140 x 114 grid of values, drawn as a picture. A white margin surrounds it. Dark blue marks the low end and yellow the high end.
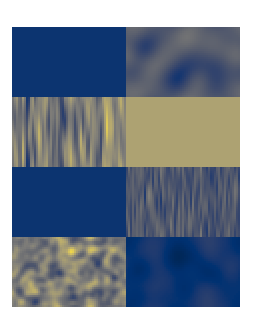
It is made of 4 by 2 panels. Panel 1,1: very low, flat. Panel 1,2: low, smooth. Panel 2,1: middling, streaked downward, strong in contrast. Panel 2,2: high, flat. Panel 3,1: very low, flat. Panel 3,2: low, streaked downward. Panel 4,1: middling, blotchy, strong in contrast. Panel 4,2: very low, smooth, faint in contrast.
